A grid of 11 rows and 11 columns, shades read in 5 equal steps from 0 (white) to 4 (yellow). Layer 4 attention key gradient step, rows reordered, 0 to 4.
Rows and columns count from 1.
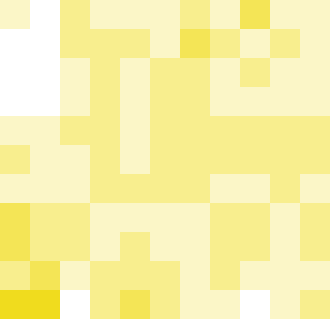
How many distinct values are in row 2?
4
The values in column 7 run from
1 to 3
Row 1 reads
1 0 2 1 1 1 2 1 3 1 1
